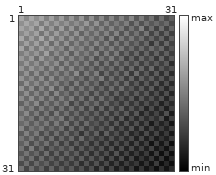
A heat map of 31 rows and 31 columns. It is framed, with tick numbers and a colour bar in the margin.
Slope: up to the top left. Ninth with the highest average: top left. Grain: checkered. Odd rows or columns: none. Ninth with the lowest average: bottom right.
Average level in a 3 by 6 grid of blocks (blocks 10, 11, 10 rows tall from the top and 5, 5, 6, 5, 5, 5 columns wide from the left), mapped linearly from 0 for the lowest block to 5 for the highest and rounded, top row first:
544332 | 433221 | 322110
